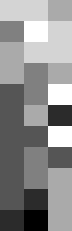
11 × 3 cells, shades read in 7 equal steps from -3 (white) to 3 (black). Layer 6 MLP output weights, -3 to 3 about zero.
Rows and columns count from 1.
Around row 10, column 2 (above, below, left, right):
0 3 1 -1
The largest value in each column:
2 3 2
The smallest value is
-3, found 3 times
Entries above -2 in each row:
1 1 1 3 2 3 2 3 3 3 3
